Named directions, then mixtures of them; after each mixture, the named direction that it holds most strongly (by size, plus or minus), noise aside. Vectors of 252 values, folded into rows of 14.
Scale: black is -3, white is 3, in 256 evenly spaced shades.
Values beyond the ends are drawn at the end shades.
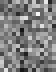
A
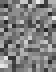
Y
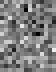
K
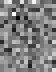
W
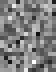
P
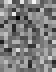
W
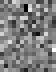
K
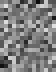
Y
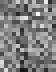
A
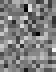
K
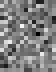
K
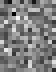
W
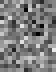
K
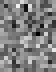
K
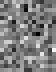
K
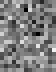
K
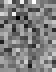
W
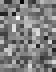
W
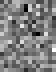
K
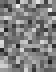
Y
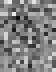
W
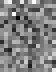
W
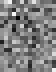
W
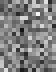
A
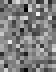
A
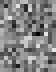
K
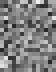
Y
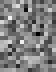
K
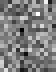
A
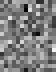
K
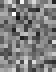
W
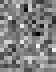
K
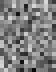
A
